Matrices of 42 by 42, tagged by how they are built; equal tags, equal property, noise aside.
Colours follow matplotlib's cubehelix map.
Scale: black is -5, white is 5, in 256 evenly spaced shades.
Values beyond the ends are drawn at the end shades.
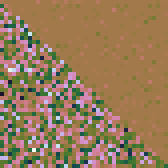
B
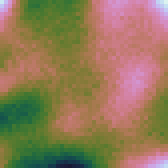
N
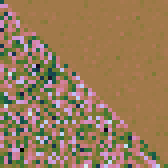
B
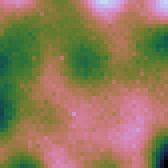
N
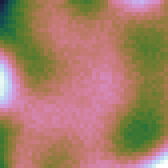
N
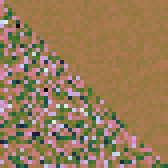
B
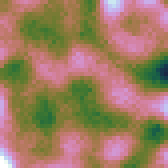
N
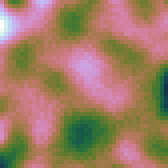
N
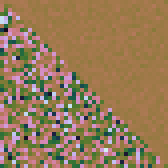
B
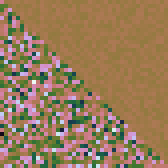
B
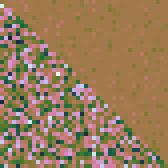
B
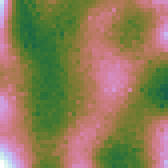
N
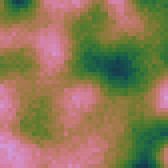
N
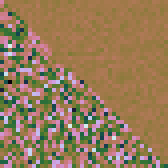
B
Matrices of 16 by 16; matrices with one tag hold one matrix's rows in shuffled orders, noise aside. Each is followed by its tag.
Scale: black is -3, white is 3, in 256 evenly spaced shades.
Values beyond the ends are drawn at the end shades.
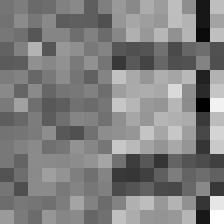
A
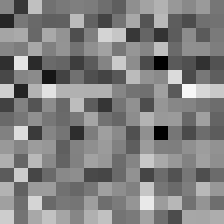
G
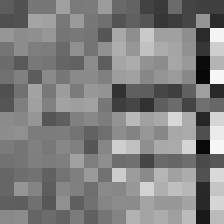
A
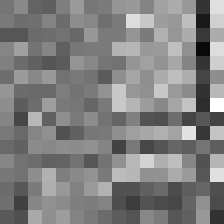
A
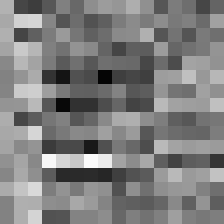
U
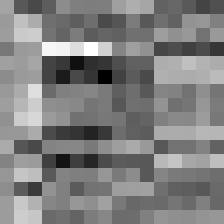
U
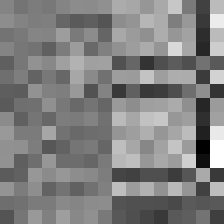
A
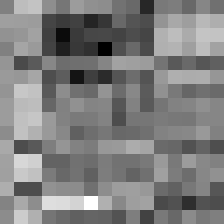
U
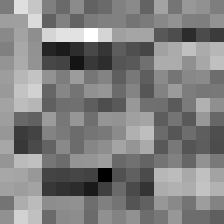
U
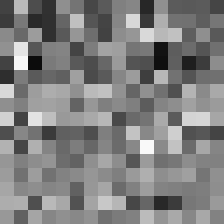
G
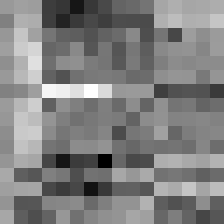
U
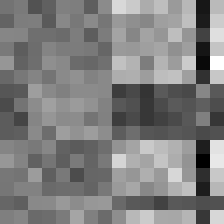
A
